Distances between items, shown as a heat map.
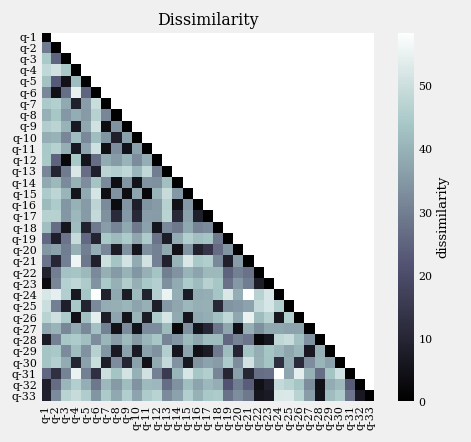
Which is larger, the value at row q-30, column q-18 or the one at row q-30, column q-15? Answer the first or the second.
the first
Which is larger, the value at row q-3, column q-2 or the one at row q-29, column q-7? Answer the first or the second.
the second
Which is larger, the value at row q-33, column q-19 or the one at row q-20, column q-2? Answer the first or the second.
the second
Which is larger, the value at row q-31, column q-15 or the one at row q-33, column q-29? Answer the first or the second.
the first
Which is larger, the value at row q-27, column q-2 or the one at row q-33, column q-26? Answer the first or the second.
the second
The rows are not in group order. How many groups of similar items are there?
5
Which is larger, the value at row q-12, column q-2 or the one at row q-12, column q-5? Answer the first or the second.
the first
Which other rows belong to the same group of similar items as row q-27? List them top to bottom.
q-8, q-10, q-14, q-16, q-17, q-20, q-29
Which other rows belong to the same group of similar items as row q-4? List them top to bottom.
q-7, q-9, q-11, q-15, q-24, q-26, q-30
